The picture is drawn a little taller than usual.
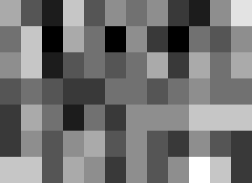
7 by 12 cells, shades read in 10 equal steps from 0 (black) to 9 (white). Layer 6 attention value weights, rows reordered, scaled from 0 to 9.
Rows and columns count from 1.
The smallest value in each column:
2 3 0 1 2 0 4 2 0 1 3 2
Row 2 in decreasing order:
7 6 5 5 4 4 4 3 2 0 0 0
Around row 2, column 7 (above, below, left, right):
4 4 0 2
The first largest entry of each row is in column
12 2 2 10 10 5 10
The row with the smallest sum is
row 2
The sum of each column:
29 39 15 30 28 19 32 27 20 37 33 34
